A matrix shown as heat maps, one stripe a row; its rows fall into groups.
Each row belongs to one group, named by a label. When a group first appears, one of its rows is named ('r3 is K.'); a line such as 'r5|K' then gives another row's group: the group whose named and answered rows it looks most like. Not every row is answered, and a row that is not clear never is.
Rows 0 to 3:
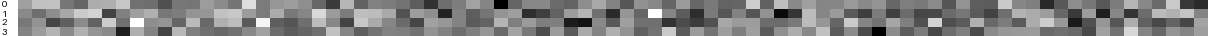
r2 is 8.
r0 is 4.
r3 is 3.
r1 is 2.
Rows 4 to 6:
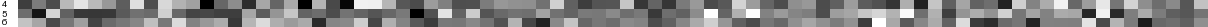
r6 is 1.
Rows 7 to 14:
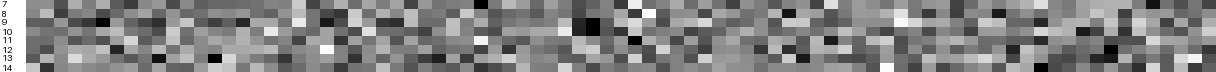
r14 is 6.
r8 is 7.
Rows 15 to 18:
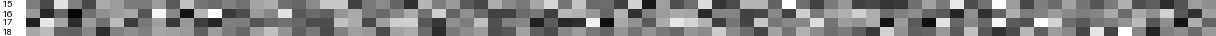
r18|1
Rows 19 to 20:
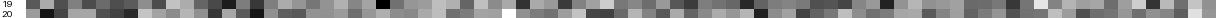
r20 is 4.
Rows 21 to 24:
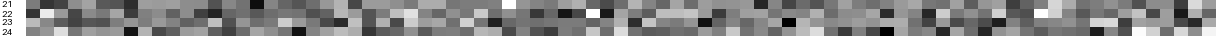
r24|3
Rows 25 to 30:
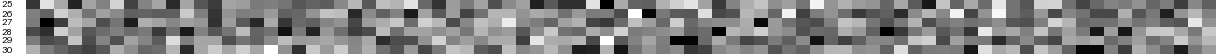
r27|4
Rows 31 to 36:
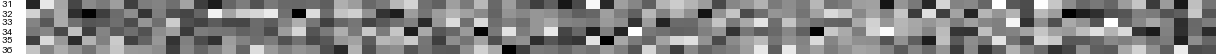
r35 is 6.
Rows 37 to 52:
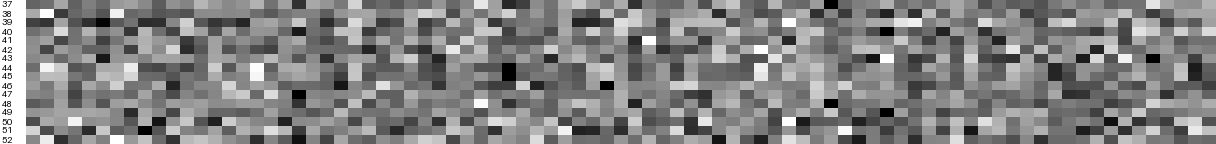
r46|6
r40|3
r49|3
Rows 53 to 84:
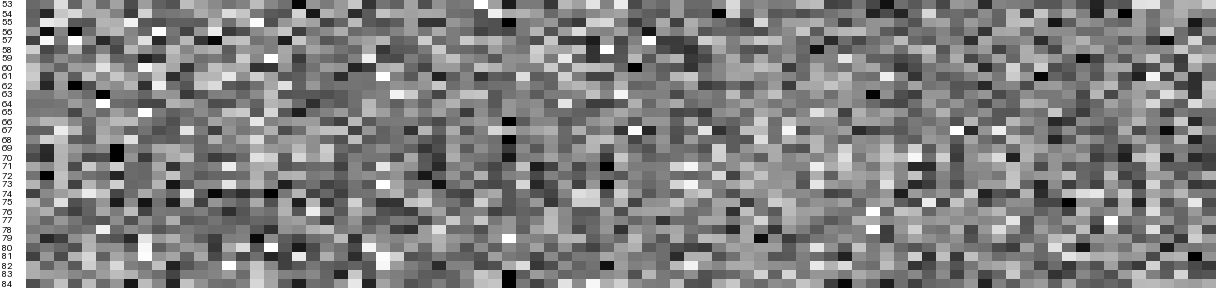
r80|8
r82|6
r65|8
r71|6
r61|6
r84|3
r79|4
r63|1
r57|7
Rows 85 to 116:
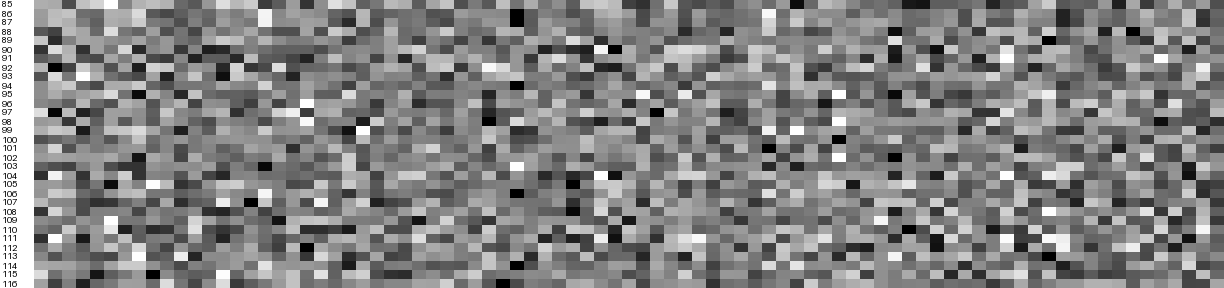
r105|8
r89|6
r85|2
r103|4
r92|4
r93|7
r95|3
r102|3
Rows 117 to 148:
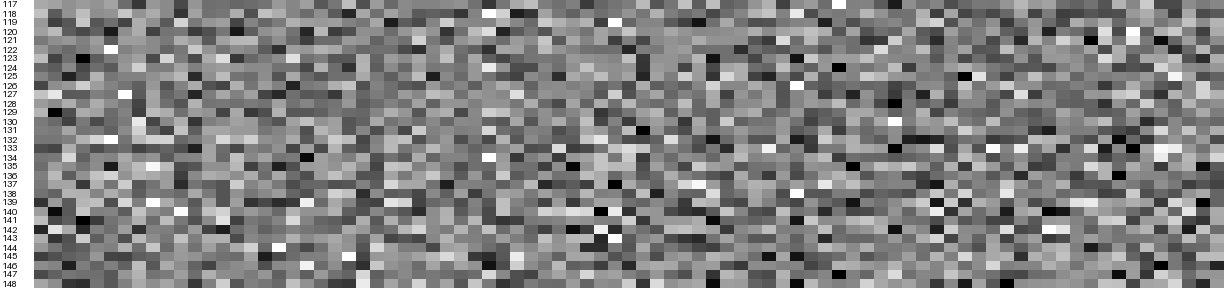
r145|4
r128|3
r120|1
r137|6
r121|1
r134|3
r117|3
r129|4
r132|2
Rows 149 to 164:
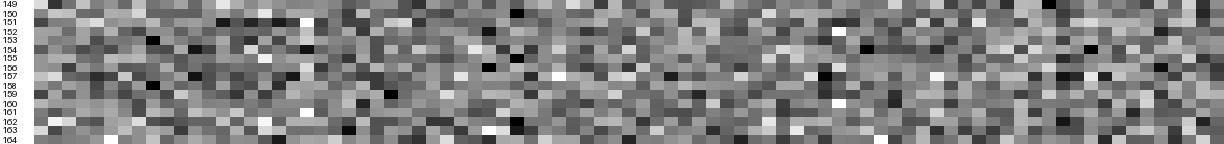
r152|3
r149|6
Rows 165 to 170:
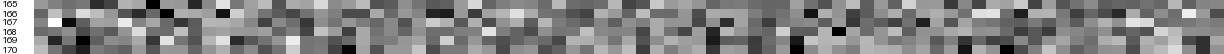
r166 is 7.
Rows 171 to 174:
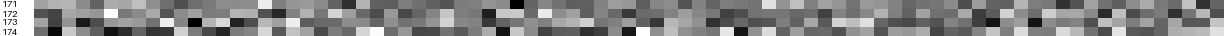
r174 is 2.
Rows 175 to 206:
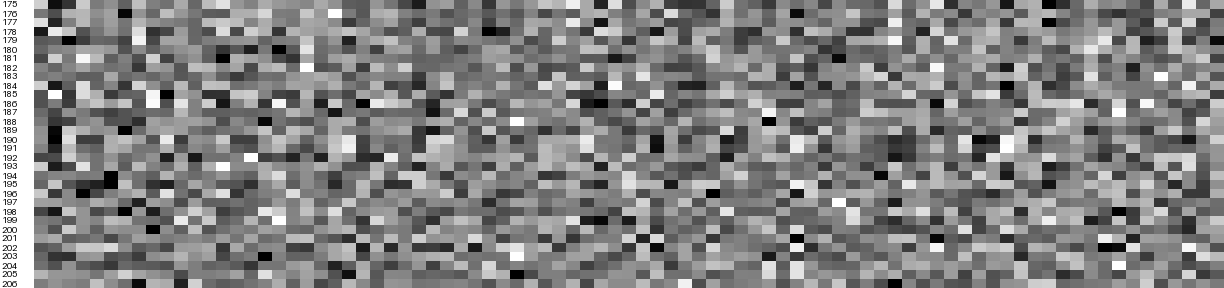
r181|7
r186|8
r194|1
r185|7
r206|3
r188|4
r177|6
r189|2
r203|4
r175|6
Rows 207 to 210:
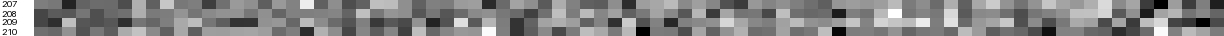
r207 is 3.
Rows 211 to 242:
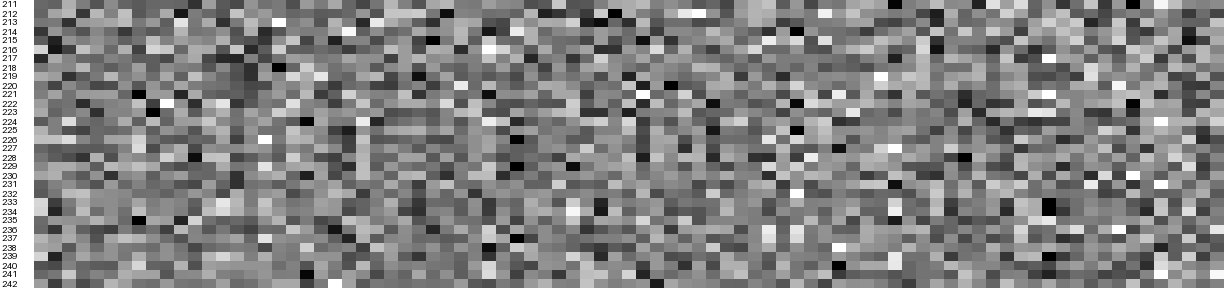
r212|6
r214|4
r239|6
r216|4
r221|3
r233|6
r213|8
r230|1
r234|6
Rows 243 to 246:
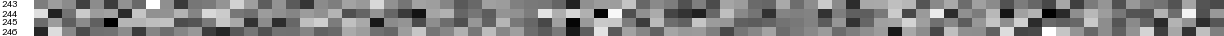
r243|8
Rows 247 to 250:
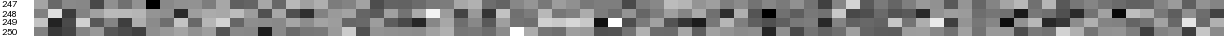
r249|6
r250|4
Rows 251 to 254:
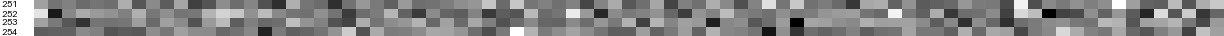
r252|6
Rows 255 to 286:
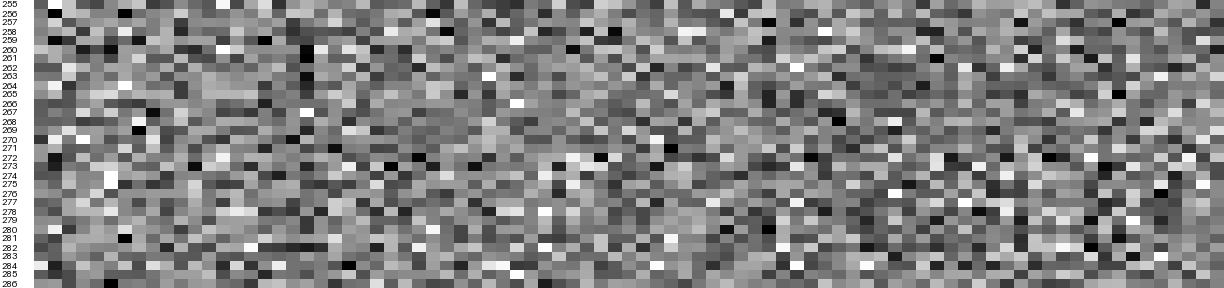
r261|1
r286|1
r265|2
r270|7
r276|1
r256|2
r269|3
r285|4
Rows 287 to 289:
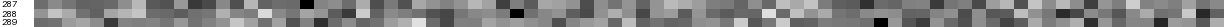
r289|1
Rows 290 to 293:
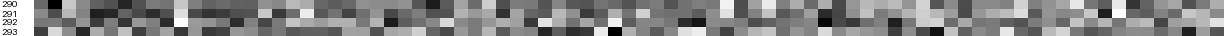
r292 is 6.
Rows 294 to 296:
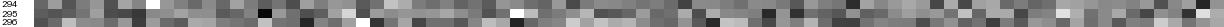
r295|4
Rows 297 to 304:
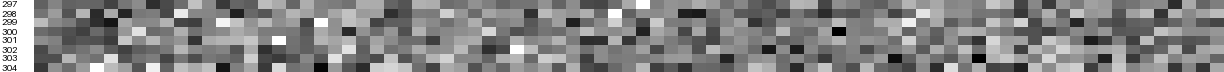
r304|8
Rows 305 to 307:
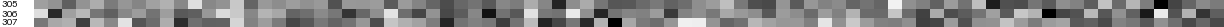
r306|6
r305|1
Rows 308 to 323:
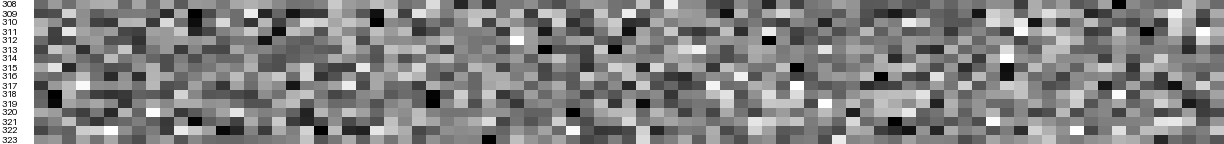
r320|8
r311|2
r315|7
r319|2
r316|1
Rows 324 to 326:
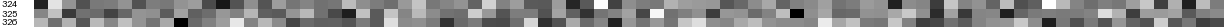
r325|7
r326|6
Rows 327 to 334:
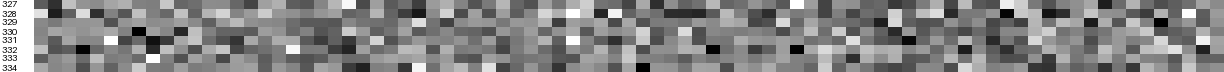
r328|6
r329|1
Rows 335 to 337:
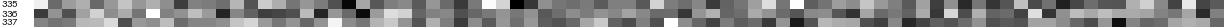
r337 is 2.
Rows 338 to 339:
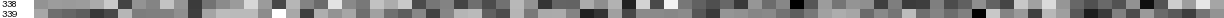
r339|8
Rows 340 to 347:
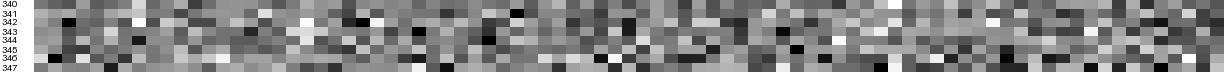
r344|3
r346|6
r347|1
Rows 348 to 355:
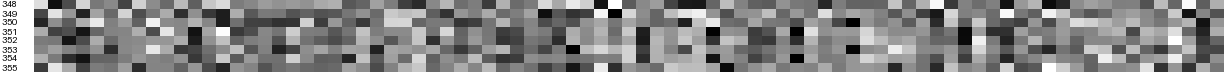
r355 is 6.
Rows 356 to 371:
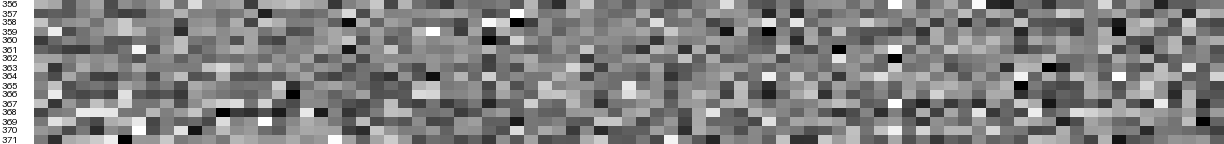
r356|1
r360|4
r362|3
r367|6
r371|2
